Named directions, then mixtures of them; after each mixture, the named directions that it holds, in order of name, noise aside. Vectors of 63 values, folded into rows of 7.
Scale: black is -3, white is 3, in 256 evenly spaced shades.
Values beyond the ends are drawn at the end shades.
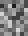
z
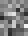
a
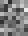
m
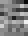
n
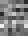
a, n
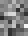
a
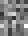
a, n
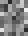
m, z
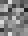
m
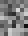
a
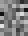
n, z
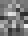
a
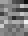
n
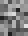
a, m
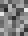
m, z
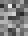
a, z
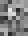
a, m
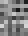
a, n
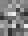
a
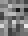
a, n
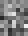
a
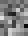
a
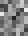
m, z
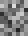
z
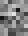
a, m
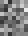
m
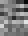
n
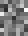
m, z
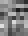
a, n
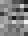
n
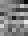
n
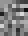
n, z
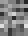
a, n
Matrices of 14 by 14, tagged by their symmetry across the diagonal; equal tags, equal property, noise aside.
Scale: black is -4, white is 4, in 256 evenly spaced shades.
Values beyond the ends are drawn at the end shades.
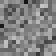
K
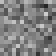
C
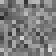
C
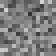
C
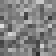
C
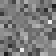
K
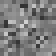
K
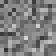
K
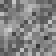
K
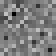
K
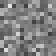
C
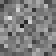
K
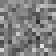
C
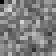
K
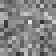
C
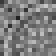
K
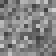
K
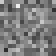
C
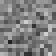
C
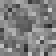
K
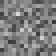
C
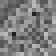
K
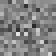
C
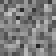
C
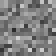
C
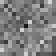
K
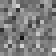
C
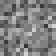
K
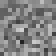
C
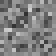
K
